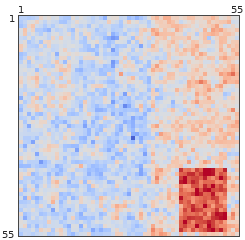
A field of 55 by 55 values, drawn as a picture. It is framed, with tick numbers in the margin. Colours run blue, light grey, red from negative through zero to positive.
The values are skewed, with a long tail toward high values. No regular stripes run through it. The ninth with the highest average is the bottom right. A vertical seam about 60% of the way across splits the table, and the right part is higher. The field is mottled with small blotches. An odd patch, higher than its surroundings, sits in the bottom right.
